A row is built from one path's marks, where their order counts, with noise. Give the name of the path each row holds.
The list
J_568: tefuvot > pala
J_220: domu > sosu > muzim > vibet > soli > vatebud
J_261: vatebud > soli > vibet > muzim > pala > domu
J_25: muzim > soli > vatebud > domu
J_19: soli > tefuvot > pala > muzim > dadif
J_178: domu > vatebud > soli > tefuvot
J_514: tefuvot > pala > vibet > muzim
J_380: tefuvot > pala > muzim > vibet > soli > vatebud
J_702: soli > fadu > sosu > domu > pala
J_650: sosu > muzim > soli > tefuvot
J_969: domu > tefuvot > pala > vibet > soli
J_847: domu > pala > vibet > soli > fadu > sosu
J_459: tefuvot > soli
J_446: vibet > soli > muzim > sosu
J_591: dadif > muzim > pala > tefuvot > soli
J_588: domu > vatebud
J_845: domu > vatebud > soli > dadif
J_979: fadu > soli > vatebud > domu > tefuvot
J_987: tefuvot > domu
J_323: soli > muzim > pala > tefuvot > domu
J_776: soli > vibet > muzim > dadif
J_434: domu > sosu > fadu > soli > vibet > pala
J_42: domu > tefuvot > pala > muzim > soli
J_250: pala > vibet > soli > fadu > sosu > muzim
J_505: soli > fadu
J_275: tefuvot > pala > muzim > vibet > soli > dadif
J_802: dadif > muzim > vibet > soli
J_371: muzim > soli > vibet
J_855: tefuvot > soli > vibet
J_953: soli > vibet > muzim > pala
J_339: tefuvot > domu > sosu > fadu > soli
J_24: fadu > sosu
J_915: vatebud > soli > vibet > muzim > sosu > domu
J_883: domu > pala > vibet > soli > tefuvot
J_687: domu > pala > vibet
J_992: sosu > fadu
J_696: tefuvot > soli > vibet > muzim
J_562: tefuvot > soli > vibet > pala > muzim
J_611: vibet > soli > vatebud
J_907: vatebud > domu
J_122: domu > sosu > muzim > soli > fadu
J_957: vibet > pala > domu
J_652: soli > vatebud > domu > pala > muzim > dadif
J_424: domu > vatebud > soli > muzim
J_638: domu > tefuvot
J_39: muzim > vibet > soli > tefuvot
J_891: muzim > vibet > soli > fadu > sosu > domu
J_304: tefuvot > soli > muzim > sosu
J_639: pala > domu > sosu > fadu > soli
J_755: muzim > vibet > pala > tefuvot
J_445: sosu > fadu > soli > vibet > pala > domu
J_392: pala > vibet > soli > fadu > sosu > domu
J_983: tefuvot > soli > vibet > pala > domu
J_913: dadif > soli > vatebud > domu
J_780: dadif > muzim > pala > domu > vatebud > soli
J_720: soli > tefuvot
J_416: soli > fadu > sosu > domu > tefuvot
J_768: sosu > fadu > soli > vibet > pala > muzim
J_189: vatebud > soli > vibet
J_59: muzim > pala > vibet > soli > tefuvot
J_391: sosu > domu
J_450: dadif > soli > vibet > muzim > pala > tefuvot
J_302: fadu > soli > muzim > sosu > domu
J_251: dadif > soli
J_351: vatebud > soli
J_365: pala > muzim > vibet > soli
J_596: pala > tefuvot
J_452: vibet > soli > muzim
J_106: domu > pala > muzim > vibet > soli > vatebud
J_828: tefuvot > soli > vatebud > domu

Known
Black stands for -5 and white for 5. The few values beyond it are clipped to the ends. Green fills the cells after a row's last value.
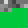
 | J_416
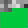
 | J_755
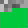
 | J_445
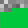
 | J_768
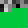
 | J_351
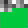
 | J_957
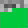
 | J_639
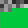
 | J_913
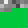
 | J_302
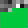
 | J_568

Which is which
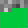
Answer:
J_915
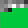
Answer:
J_802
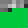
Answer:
J_39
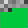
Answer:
J_650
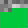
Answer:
J_780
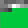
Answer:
J_591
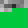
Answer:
J_434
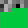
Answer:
J_189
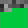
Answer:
J_828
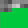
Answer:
J_275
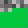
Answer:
J_883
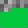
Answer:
J_261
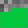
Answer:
J_652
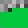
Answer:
J_446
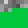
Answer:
J_702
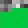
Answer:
J_514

